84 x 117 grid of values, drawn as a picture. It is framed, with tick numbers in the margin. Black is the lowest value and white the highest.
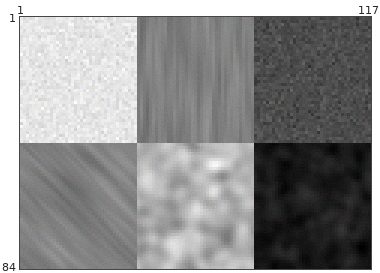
It is made of 2 by 3 panels. Panel 1,1: very high, fine-grained, faint in contrast. Panel 1,2: middling, streaked downward, faint in contrast. Panel 1,3: low, fine-grained, faint in contrast. Panel 2,1: middling, slanting down to the right, faint in contrast. Panel 2,2: high, blotchy. Panel 2,3: very low, blotchy, faint in contrast.
